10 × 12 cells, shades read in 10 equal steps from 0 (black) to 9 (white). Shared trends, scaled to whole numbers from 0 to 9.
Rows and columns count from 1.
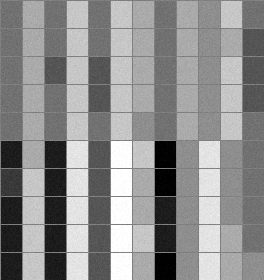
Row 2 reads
4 6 4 7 4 7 6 4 6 5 6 3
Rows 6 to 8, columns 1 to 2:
1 6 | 2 7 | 1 7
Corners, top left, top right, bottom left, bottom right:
4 4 1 5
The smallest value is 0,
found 3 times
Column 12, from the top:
4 3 3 3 4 4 4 4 4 5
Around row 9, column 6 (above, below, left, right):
9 9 3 7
